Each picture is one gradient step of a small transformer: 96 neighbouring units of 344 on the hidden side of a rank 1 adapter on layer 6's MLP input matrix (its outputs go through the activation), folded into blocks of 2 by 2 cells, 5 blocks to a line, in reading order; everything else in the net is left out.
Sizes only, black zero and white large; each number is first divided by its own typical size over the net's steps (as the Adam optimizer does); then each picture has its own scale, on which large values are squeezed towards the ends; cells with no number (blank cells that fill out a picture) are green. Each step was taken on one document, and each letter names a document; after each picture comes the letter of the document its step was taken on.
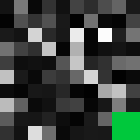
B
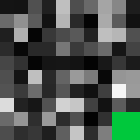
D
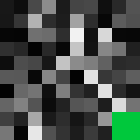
B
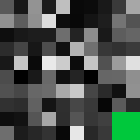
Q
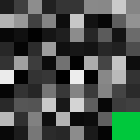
Q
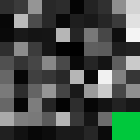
Q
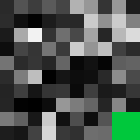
D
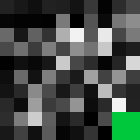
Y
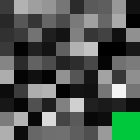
D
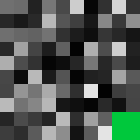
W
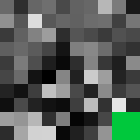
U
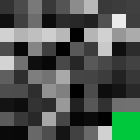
D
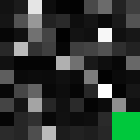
Y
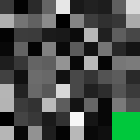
Q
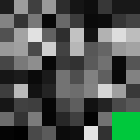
U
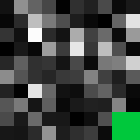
Y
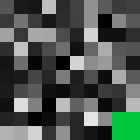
W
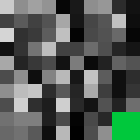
W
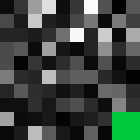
Y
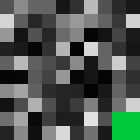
W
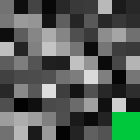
U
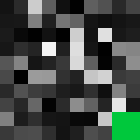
B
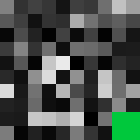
Q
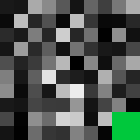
Q
